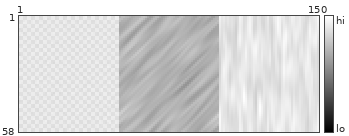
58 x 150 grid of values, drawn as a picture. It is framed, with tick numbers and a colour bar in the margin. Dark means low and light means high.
It is made of 1 by 3 panels. Panel 1,1: very high, checkered, faint in contrast. Panel 1,2: high, slanting up to the right, faint in contrast. Panel 1,3: very high, streaked downward, faint in contrast.
